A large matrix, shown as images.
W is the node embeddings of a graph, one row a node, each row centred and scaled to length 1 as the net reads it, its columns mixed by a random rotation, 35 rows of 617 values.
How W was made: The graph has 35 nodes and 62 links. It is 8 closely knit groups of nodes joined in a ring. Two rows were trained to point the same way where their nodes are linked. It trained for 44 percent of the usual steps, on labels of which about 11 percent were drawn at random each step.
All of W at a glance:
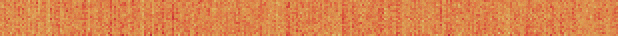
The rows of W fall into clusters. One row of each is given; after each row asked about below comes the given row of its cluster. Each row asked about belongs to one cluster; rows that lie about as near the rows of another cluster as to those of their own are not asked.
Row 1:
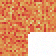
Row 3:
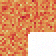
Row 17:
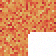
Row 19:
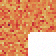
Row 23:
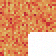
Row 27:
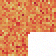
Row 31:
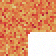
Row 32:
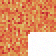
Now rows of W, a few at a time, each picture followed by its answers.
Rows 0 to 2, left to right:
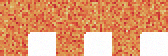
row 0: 23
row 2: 17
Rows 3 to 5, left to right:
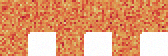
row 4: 17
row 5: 32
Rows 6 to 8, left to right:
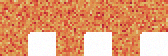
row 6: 3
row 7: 32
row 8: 19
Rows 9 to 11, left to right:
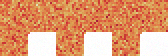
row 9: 1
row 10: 27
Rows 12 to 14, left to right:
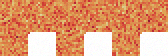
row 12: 1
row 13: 19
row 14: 23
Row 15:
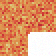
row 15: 31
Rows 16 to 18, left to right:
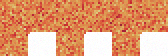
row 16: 31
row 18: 19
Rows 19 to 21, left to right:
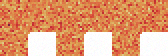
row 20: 31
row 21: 27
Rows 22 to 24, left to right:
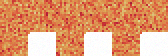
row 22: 32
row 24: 1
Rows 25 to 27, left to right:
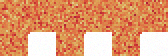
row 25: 3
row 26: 32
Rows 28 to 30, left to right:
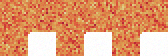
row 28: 31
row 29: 1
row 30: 23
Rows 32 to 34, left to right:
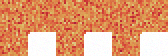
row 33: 17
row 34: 32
